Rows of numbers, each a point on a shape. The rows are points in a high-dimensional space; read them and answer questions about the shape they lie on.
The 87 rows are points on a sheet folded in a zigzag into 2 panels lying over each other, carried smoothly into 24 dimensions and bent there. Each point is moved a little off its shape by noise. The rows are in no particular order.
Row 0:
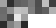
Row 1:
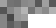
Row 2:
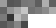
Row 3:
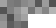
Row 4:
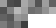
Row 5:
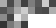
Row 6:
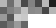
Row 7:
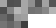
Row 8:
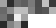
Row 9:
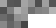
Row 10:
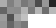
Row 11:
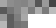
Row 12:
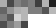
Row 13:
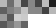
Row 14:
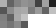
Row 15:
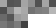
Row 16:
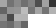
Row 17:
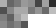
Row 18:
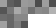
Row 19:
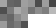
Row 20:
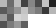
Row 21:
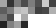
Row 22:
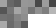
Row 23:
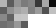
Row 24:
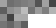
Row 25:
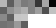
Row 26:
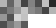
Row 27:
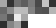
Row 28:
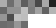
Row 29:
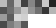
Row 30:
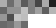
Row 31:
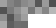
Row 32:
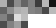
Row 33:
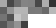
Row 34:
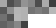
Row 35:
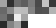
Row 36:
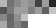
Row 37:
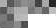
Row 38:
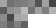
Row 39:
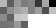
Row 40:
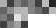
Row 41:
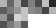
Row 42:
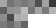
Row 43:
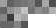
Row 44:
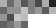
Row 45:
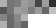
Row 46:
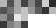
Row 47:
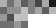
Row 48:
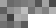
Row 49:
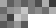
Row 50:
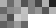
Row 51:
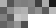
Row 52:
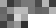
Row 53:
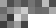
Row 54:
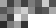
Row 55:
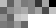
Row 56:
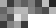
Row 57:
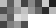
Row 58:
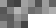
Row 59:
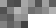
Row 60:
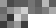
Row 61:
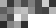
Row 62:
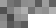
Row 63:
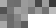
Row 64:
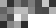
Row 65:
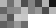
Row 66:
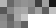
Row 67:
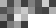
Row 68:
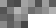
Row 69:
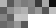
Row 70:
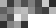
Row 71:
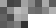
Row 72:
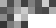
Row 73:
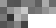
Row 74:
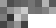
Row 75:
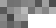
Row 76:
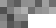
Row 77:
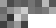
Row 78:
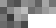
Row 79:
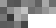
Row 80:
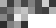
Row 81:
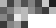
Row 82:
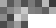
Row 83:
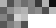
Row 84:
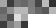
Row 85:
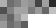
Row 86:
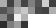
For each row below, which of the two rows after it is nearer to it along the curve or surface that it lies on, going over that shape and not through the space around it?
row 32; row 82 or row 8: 8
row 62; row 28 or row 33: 28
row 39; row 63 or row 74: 63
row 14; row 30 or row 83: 83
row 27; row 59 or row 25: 25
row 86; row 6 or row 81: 81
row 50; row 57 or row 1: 57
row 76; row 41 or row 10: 10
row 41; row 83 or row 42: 42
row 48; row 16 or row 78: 16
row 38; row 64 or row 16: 16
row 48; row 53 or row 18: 53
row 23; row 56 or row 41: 56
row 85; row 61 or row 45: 45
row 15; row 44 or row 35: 35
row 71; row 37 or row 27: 37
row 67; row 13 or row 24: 13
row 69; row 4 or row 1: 4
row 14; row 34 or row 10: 34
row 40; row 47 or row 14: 14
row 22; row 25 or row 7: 7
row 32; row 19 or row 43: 19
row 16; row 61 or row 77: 77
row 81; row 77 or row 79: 77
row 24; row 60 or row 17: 60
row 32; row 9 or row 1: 9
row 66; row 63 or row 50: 63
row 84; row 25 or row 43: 25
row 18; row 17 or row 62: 17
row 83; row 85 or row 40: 40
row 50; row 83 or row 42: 42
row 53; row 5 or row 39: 5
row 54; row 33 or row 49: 49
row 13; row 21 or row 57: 57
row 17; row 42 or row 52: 52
